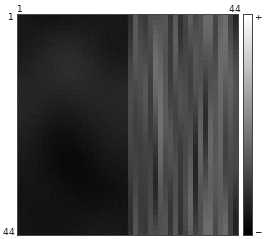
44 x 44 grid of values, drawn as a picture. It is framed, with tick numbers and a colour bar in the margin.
It is made of 1 by 2 panels. Panel 1,1: very low, smooth, faint in contrast. Panel 1,2: low, streaked downward.
